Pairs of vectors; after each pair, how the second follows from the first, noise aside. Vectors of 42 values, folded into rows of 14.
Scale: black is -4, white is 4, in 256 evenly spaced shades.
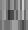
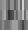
copied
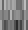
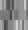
sign-scrambled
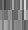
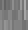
shrunk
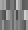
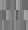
shrunk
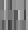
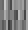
copied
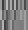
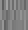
shrunk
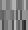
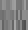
shrunk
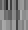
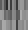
copied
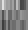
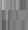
shrunk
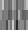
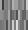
sign-scrambled
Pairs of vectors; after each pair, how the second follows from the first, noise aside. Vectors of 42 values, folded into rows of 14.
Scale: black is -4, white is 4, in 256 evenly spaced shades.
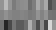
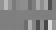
partly zeroed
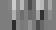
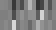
negated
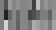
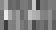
negated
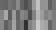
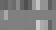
partly zeroed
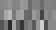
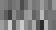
negated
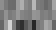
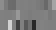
partly zeroed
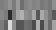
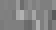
partly zeroed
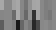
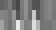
negated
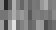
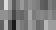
negated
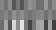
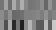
negated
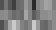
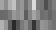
negated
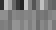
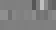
partly zeroed
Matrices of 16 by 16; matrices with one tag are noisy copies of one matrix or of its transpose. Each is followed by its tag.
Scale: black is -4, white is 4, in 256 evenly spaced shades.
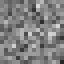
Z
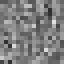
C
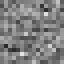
C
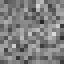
Z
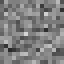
C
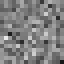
Z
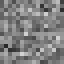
C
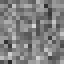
C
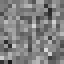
C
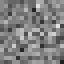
Z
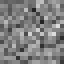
Z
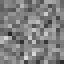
Z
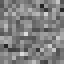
C
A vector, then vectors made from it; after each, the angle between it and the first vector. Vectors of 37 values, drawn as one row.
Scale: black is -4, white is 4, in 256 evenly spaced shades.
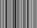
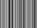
orthogonal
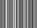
nearly opposite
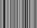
orthogonal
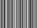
nearly opposite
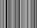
partly aligned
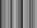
partly opposed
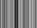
partly aligned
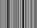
orthogonal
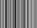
nearly parallel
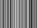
partly opposed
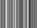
nearly opposite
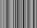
partly aligned
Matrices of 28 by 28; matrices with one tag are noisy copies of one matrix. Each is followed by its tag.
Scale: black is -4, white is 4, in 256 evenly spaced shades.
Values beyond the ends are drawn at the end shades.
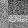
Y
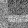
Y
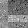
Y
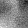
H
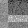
Y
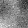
H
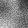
H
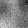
H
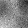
H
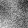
H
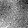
H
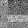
Y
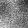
H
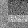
Y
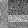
Y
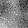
H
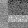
Y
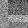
Y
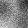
H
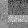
Y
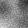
H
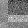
Y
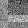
Y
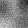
H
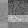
Y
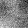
H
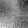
H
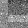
Y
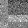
Y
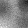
H
